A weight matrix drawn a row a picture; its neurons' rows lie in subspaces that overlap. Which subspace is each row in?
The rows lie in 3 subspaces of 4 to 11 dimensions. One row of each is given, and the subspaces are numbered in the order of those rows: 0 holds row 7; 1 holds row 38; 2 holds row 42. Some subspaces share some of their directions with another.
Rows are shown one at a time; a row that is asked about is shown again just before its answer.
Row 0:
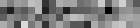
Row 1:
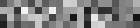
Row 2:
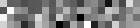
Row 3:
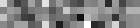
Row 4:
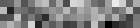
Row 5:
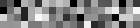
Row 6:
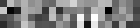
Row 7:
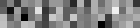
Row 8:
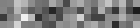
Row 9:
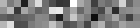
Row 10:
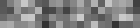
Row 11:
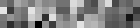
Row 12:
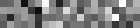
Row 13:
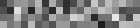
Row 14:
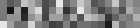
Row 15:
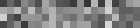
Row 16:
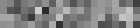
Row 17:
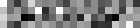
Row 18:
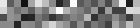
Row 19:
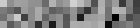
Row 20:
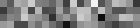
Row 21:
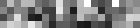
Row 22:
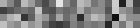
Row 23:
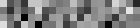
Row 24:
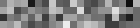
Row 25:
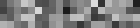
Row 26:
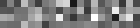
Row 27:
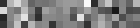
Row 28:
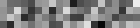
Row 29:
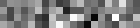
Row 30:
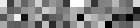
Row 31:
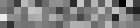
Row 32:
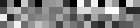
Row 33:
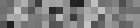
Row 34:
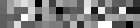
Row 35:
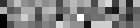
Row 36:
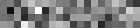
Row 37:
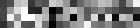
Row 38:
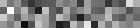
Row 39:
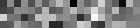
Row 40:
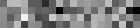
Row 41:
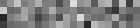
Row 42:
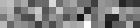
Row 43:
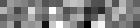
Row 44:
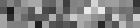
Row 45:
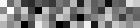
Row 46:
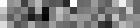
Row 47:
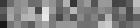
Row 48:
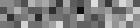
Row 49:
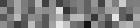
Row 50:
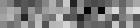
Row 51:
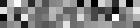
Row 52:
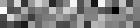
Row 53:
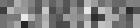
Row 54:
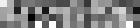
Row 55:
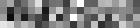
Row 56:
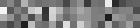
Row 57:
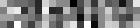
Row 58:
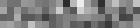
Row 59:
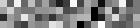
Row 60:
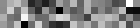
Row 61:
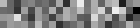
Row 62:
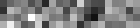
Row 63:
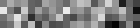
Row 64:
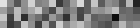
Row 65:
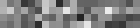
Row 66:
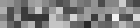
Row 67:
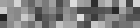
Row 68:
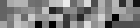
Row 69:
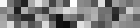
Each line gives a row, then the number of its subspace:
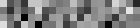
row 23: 2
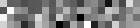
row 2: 1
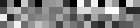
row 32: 2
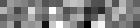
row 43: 0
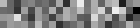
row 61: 2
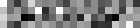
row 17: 2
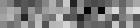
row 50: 0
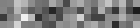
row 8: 0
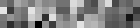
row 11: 2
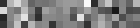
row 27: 2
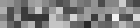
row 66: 0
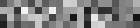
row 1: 0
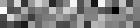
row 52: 2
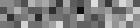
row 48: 2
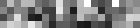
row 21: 2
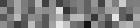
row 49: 0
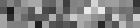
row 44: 0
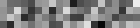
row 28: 0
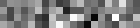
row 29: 0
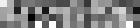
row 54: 2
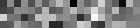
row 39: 0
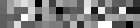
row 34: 0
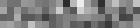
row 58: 2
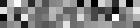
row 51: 2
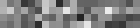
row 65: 2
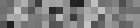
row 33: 0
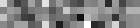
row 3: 0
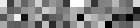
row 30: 2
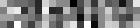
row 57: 0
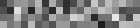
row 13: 0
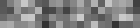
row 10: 0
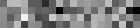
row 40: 1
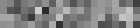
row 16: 2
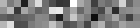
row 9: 0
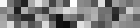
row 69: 0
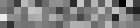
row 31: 2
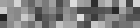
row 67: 0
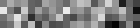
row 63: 2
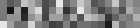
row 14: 2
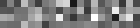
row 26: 0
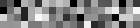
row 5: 1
